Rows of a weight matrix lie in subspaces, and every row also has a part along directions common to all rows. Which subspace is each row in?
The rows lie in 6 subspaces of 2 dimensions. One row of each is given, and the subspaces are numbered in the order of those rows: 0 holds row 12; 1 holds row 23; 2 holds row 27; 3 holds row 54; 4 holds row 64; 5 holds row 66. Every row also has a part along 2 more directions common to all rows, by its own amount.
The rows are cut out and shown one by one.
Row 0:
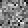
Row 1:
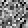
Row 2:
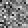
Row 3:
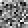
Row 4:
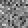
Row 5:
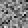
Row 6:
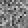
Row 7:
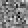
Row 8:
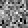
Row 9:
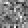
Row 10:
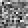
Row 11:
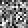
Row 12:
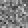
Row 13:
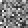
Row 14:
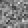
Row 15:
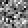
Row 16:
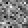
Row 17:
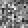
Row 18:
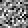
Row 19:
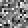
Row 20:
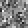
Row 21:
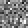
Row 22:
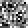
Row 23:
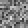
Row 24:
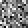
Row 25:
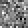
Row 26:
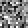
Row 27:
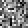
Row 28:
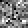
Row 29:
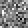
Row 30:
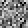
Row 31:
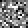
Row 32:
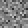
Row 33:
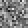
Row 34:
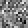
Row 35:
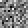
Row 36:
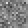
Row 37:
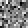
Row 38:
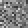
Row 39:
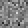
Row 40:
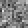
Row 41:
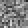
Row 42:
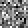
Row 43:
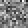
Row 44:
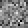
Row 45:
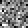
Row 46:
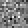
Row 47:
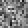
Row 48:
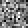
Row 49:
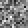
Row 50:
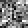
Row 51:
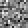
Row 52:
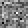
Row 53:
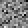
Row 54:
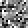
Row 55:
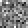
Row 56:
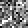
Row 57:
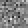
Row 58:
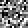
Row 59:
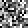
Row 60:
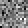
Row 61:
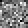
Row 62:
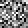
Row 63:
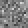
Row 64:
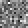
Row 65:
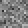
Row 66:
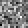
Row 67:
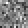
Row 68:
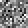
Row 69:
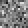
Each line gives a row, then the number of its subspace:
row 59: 2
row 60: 5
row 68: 1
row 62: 0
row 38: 0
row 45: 3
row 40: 1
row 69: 5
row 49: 1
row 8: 4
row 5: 2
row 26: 5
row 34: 4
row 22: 0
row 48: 3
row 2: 0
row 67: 5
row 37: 5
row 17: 1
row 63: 5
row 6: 3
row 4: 3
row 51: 3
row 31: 0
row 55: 5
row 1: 2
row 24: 0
